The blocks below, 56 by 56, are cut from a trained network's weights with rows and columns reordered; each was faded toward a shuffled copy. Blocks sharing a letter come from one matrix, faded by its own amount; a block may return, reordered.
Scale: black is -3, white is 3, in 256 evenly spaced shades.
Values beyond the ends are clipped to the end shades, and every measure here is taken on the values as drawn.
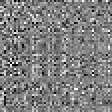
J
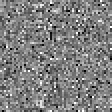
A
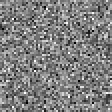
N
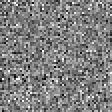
N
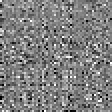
J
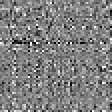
J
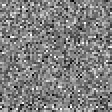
N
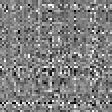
J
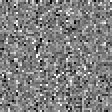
A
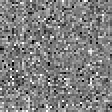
A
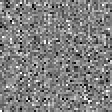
A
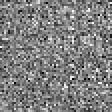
N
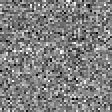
N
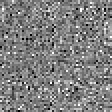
A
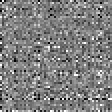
J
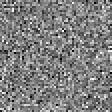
N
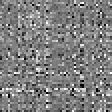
J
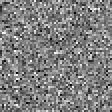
N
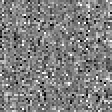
A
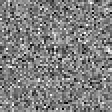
N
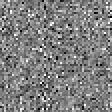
A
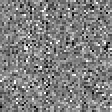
A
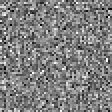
N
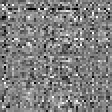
J
